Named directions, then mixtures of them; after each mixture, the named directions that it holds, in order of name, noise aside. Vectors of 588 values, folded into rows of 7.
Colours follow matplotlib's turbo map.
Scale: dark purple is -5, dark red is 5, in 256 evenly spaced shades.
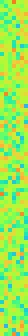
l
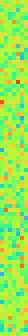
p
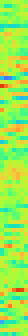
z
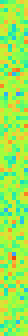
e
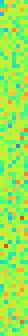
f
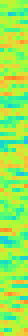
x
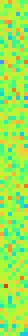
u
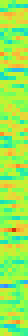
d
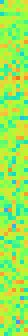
e, f, x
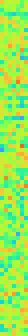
p, u, x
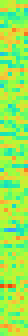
d, e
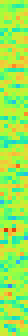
d, l, x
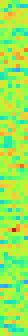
d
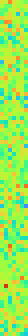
u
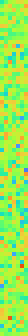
e, f, p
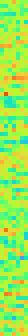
l, x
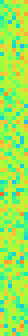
l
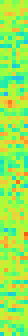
f, l, x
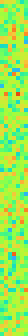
e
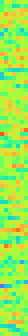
d, f
